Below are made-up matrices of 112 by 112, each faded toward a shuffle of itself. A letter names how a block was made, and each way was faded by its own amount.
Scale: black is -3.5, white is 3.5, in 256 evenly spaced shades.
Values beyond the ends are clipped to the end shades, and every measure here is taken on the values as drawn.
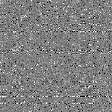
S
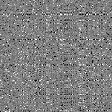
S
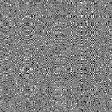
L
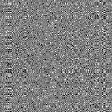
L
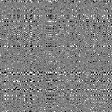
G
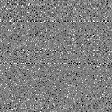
S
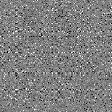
S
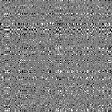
G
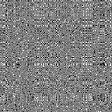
L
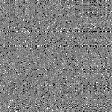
S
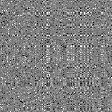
L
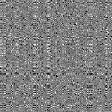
L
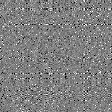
S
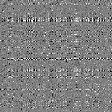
G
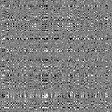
G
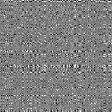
G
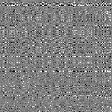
G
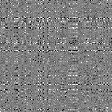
G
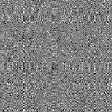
L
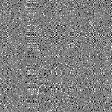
L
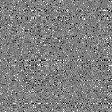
S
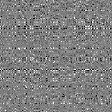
G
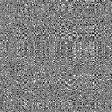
L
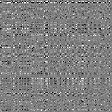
G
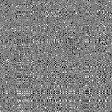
L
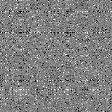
S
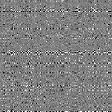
G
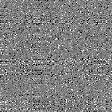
S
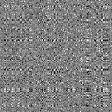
L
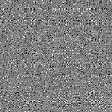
S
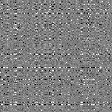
G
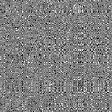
L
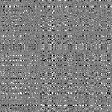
G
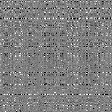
G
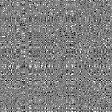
L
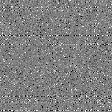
S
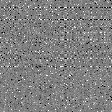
S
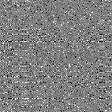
S
